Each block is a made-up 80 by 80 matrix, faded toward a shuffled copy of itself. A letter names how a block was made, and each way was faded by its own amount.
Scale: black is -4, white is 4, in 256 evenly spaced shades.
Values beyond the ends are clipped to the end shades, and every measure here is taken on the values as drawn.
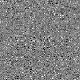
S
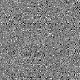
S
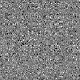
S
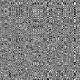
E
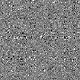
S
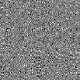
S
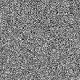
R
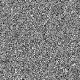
R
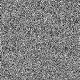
R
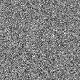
R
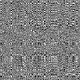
E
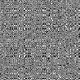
E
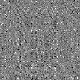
S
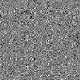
S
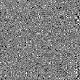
S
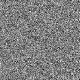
R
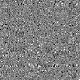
S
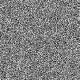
R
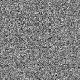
R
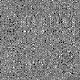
S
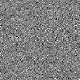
S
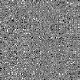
S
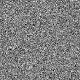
R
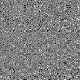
S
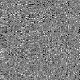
S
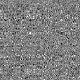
S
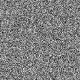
R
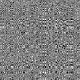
E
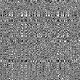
E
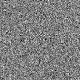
R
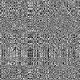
E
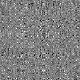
S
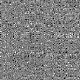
S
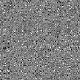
S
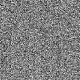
R
